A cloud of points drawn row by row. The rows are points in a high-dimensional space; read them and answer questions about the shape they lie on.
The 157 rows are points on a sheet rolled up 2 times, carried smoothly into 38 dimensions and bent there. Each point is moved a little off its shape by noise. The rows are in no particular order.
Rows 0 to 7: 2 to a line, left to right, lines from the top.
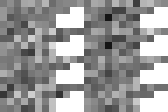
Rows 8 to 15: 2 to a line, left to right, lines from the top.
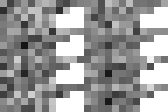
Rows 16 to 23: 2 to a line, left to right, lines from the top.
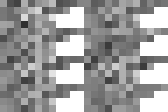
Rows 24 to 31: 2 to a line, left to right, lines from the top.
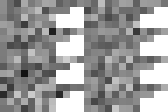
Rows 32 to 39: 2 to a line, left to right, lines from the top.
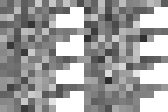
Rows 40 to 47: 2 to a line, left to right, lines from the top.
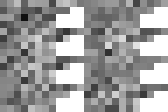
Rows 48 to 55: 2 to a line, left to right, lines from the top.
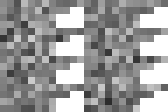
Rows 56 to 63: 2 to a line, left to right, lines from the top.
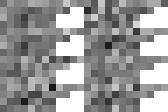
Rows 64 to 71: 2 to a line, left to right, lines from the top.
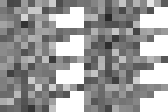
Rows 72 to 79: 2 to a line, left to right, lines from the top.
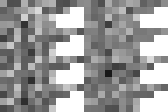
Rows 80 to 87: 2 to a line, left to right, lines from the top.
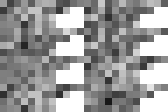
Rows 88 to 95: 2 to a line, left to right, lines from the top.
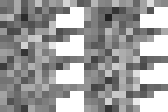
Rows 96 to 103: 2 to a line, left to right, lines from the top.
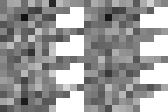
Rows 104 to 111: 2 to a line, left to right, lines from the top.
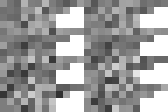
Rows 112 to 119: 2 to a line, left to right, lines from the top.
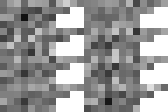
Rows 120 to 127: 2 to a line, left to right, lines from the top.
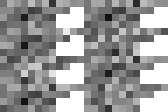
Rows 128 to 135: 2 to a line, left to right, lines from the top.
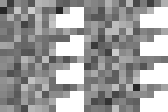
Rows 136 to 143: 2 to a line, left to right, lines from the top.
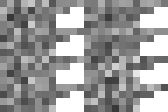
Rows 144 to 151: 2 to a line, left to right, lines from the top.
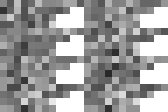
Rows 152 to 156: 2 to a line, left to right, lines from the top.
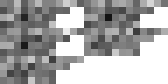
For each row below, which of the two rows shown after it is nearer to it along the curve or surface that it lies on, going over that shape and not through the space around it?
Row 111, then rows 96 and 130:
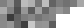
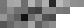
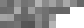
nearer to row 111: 96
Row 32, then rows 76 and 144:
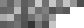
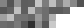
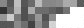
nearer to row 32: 76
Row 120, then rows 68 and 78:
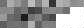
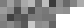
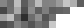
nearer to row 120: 68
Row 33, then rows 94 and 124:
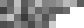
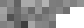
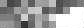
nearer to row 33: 124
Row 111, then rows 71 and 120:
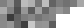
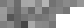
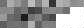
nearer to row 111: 120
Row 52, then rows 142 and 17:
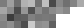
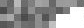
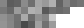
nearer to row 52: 17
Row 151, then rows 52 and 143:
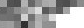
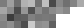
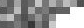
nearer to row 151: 143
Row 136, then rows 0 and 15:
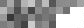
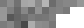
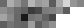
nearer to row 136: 15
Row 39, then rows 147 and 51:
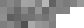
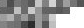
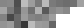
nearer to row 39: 51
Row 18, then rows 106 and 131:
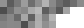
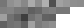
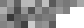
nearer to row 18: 131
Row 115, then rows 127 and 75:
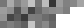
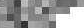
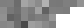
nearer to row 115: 127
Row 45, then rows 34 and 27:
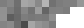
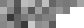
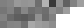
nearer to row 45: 27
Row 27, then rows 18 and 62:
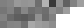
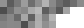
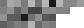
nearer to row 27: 18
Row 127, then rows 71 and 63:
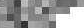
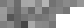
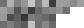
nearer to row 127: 63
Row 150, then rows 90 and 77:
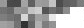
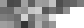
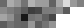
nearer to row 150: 90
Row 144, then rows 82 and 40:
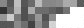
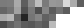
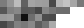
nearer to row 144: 82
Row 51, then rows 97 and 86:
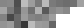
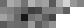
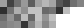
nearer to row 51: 97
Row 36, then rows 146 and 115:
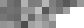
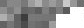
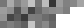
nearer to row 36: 115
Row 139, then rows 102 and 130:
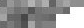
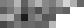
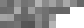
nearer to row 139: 130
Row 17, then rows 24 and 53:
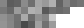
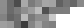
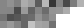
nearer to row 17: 24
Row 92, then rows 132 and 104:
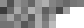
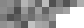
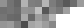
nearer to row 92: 104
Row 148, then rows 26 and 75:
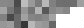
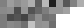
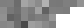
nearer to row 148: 26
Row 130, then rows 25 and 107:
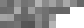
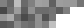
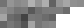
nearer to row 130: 25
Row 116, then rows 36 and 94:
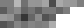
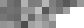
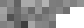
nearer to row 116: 94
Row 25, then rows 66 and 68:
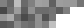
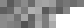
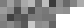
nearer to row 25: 66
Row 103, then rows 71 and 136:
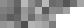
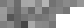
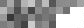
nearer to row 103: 136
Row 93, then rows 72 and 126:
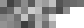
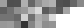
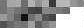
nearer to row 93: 72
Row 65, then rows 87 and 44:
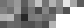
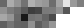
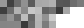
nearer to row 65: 87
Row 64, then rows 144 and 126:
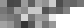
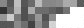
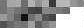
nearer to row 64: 144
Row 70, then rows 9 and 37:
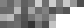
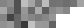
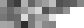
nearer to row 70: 37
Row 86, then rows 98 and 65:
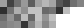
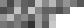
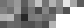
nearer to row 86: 98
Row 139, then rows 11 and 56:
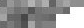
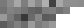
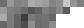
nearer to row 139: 56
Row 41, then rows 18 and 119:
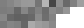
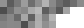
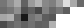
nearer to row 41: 18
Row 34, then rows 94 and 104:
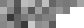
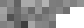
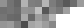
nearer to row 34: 104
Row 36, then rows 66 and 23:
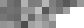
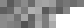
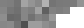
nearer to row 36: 66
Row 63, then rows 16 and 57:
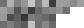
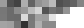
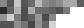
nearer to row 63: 57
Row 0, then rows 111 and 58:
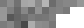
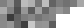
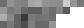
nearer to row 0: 58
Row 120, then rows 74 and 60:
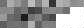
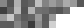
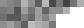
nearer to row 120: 60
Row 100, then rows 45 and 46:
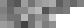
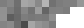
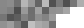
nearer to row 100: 46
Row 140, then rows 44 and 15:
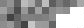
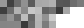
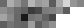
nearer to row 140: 15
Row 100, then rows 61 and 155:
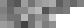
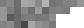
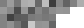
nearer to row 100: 155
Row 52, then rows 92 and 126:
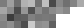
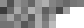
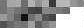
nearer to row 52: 126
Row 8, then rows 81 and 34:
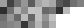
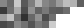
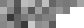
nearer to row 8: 81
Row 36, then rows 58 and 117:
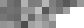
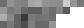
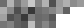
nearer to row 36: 117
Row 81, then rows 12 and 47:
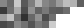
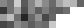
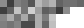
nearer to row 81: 12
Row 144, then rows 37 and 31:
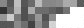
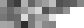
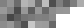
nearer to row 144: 37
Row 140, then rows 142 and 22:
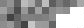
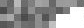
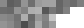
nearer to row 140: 22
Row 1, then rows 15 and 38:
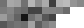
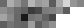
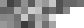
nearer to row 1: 15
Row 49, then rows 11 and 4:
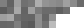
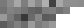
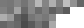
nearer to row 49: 4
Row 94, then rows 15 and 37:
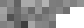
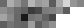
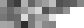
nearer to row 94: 15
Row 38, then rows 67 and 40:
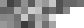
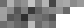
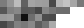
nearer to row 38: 40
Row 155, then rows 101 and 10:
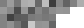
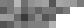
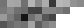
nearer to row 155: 10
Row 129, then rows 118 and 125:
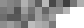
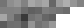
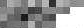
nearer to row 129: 125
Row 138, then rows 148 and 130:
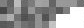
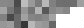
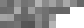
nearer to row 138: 130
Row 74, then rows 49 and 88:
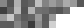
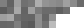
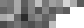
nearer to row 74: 88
